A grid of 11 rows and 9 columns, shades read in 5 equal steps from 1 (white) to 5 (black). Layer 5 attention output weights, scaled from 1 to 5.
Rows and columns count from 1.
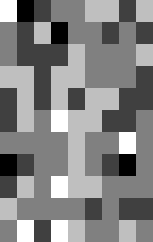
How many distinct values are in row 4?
3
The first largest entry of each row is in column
2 4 2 3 1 1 1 1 1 6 3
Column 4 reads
3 5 4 2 2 1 3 3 1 3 1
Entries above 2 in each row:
5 8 7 5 5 5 7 8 5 8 5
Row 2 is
3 4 2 5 3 3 4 3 4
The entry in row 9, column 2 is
2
